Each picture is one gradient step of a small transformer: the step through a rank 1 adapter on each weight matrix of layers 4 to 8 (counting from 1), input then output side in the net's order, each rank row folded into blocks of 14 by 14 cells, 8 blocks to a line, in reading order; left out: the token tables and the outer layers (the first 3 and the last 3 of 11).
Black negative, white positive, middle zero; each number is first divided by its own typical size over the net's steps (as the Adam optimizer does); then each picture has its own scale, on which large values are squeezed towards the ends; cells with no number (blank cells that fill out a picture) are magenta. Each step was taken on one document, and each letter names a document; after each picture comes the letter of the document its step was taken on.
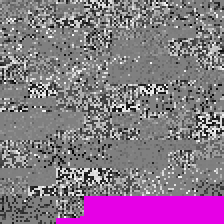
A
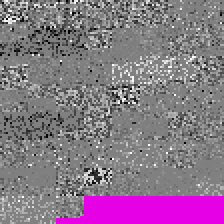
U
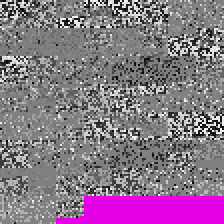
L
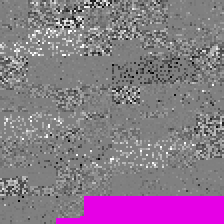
U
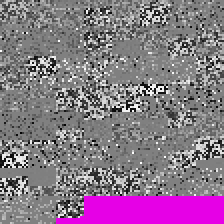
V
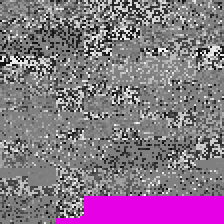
V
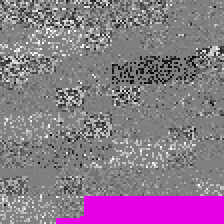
U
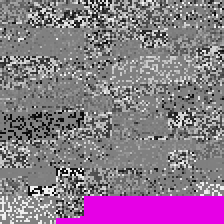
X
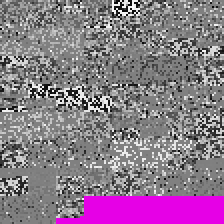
L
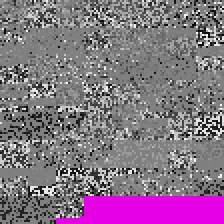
X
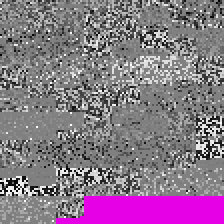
A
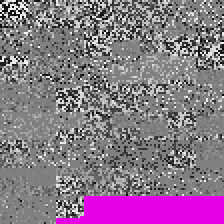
V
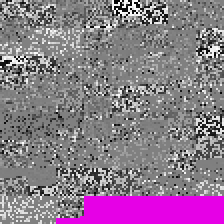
L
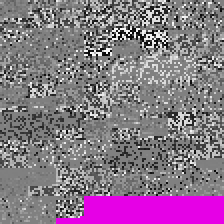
V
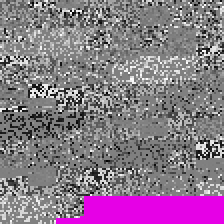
X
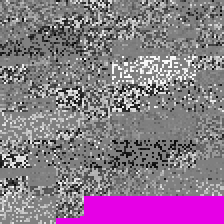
A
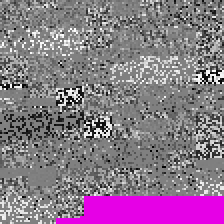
X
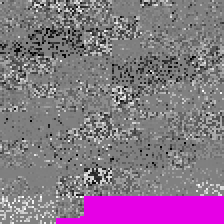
U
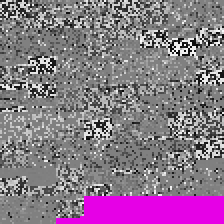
L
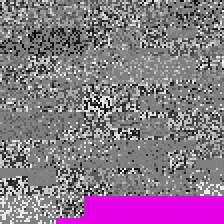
X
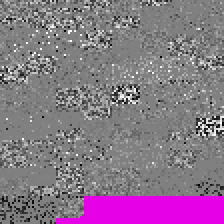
U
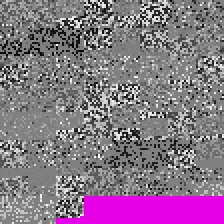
V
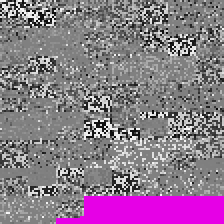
L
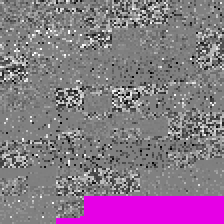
U
